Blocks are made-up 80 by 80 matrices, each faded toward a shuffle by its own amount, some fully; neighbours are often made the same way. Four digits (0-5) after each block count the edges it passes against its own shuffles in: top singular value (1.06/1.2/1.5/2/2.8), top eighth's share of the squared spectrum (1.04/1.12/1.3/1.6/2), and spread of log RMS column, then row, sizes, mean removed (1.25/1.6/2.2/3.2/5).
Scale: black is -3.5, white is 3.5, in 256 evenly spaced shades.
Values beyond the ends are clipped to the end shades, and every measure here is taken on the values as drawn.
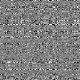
4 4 2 4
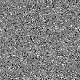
2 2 0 1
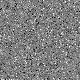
0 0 0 0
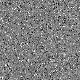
2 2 0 0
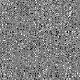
4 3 2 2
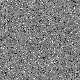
1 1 0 0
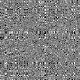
4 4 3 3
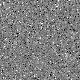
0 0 0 0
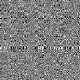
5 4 3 3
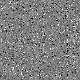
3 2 1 0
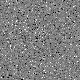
0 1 0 0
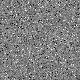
1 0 0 0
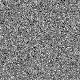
0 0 0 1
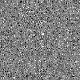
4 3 1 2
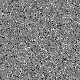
2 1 0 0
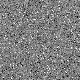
2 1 0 0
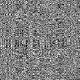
4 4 2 3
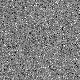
1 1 0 0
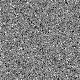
0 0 0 0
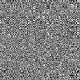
4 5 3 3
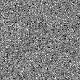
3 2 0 1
